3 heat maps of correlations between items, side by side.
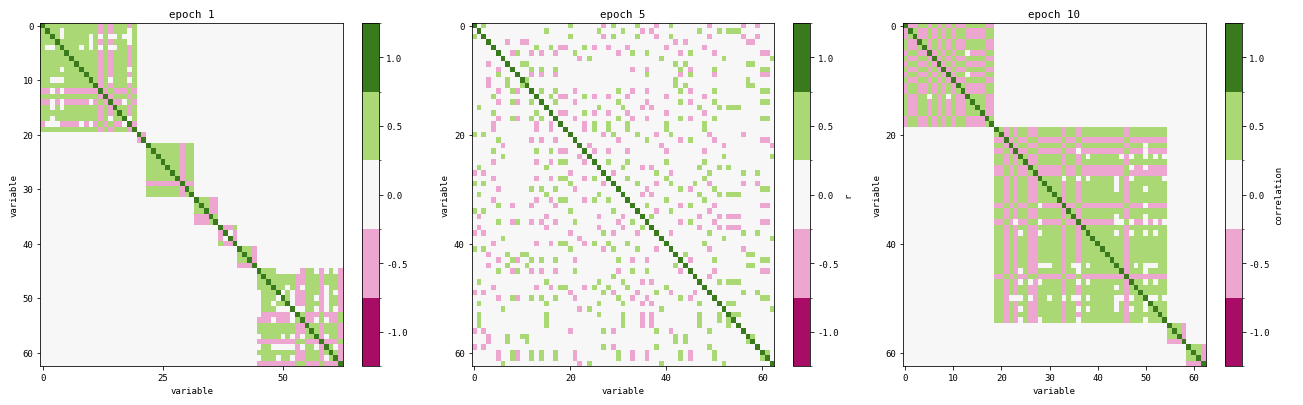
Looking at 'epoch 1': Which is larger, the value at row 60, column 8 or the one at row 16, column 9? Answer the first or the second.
the second
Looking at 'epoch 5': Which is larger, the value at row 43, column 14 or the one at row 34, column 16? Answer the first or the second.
the first
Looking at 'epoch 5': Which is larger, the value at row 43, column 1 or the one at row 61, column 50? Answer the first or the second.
the second
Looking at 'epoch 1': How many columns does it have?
63
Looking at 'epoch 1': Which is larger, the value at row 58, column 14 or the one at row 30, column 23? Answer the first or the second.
the second
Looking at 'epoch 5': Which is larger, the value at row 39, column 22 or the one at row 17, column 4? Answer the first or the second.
the second
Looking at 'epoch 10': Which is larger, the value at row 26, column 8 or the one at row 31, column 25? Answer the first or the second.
the second
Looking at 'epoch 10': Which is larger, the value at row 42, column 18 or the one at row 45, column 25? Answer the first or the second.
the second
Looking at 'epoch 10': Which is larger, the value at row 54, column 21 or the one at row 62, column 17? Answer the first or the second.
the second
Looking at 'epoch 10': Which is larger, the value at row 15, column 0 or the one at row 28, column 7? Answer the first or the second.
the first
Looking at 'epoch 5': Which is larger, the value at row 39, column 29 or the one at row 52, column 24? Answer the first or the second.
the second
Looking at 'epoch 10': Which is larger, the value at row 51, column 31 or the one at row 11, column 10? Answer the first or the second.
the first
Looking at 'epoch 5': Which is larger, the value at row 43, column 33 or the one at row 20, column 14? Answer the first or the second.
the second
